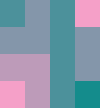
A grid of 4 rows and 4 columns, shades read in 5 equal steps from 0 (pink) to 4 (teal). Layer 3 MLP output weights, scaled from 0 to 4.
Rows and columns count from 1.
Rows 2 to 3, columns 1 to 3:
2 2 3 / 1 1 3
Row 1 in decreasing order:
3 3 2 0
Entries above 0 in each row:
3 4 4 3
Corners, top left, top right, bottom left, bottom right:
3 0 0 4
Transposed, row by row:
3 2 1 0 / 2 2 1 1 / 3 3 3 3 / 0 2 2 4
